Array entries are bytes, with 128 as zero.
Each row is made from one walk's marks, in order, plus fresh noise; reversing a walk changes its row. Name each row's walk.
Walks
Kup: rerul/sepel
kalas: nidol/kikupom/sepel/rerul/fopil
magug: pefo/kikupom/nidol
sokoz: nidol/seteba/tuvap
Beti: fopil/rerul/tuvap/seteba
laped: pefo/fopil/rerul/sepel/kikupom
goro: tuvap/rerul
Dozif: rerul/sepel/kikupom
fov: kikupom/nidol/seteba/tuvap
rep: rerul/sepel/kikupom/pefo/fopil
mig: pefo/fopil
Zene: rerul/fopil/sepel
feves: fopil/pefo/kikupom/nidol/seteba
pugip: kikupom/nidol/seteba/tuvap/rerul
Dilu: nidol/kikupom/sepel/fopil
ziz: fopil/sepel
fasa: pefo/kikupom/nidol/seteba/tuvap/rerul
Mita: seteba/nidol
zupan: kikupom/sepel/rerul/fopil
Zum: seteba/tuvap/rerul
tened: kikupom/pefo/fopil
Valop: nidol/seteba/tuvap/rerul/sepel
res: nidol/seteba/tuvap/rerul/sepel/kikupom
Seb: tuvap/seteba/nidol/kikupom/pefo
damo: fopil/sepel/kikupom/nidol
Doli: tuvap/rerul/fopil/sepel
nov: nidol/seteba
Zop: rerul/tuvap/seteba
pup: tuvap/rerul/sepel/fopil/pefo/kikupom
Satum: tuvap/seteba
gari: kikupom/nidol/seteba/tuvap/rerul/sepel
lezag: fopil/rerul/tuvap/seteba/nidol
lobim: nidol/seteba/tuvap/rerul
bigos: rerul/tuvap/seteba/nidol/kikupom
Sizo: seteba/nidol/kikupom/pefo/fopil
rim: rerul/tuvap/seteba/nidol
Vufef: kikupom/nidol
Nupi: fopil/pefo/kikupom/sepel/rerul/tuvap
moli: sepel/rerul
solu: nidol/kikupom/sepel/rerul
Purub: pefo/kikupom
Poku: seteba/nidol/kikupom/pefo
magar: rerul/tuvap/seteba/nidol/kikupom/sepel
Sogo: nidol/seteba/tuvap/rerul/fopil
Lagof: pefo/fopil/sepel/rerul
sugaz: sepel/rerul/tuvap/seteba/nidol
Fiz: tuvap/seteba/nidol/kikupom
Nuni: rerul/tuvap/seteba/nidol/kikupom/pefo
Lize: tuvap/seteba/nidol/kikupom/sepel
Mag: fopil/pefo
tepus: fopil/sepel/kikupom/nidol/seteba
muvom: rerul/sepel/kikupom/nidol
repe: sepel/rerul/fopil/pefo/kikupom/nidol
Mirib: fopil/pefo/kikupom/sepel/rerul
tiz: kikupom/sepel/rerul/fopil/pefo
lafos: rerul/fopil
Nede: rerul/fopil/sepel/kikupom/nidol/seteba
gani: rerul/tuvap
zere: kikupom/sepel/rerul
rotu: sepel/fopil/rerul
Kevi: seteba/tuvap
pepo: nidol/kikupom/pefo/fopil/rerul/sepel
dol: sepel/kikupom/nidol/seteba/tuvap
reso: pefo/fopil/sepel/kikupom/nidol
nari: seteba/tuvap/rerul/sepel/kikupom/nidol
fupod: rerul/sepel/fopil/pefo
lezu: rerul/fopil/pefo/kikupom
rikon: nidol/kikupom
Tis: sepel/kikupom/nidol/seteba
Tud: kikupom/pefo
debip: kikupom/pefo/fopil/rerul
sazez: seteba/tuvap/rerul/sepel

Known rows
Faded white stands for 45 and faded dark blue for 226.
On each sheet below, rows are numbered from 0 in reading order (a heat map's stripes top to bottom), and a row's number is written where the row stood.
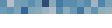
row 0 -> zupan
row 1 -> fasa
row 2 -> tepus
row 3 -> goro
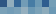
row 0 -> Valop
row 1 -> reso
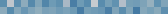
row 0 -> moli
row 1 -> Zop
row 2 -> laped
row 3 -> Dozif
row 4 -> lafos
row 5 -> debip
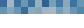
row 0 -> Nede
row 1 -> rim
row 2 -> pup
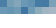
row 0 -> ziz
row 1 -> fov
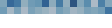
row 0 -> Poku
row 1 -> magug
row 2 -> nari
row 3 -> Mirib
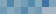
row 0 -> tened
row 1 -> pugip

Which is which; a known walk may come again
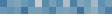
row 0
ziz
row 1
Dozif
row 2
Mirib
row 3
lezu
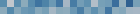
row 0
moli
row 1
Fiz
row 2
fupod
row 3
lafos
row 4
rim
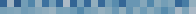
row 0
magar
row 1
bigos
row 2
pepo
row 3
gari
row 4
Satum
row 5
tened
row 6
Poku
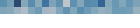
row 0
fasa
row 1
pugip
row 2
zere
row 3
dol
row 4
rikon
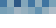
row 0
nari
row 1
lobim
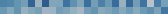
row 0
nov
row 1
sugaz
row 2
Kevi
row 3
Sogo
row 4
res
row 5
kalas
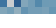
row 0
muvom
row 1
mig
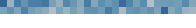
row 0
Doli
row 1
sokoz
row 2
Tud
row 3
Dilu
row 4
feves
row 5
zupan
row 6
Zum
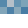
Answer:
rotu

